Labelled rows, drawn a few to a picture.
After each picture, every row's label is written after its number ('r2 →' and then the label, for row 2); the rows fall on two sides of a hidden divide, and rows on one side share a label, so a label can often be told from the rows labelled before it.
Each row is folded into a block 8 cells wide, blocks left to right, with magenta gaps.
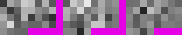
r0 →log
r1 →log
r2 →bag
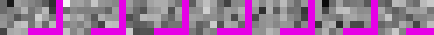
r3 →bag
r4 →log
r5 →log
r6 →log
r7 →log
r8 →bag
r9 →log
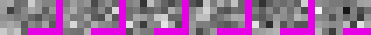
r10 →log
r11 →log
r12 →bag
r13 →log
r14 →bag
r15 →log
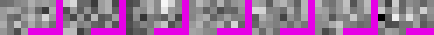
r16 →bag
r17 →log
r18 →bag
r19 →log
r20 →log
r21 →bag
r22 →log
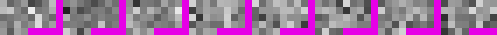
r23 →bag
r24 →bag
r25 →bag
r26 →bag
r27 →bag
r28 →log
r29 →log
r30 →bag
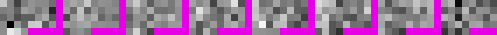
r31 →bag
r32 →log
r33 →log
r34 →log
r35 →log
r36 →log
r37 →log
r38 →bag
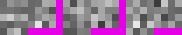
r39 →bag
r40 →log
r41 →log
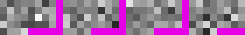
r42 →bag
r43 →bag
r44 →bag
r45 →bag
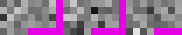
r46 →log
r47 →log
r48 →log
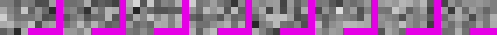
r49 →log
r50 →bag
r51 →log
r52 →bag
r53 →log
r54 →bag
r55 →log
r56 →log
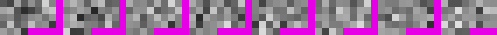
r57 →log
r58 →log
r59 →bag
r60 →bag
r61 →log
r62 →bag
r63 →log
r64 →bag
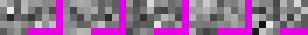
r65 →bag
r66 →bag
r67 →bag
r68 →log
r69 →bag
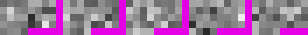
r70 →log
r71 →log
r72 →bag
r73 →log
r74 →log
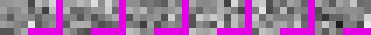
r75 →log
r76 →log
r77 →log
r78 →log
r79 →bag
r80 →bag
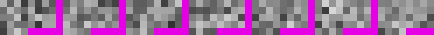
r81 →log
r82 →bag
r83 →bag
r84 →bag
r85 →log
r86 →log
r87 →bag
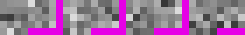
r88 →bag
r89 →log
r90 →bag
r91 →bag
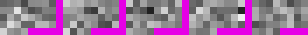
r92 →log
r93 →log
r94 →log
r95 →log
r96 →bag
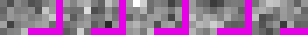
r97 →bag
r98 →bag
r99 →log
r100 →log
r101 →bag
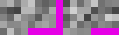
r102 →bag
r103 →log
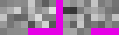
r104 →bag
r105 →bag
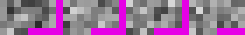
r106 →log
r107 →bag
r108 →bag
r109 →bag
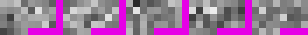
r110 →log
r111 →bag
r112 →bag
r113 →log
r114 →bag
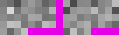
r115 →bag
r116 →bag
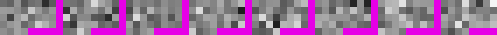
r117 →bag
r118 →bag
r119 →bag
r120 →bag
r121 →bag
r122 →bag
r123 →log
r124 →bag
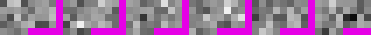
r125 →log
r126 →bag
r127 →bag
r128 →log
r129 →bag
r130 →log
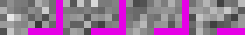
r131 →log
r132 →log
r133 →bag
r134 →log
